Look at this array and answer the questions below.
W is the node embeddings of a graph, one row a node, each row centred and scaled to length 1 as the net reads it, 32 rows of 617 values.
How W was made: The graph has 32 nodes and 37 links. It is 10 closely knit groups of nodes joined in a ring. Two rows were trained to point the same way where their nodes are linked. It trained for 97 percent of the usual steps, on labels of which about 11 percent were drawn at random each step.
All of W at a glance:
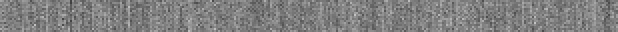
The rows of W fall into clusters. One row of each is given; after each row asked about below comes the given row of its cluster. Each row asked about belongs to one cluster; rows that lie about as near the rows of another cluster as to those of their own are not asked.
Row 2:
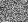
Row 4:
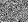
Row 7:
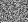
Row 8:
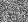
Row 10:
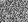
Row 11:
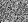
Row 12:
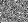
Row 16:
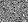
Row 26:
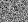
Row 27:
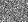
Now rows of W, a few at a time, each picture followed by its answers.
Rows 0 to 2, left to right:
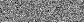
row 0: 12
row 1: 4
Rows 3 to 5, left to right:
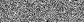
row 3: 7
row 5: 2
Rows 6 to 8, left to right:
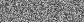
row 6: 26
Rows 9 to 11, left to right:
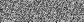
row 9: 11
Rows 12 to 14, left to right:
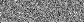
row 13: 16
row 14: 26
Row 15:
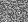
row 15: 8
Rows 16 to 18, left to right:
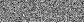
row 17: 12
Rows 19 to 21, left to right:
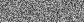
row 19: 16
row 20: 8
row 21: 10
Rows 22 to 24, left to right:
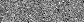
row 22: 11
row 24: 16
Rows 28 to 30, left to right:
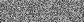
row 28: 4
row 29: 2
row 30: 27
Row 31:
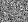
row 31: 10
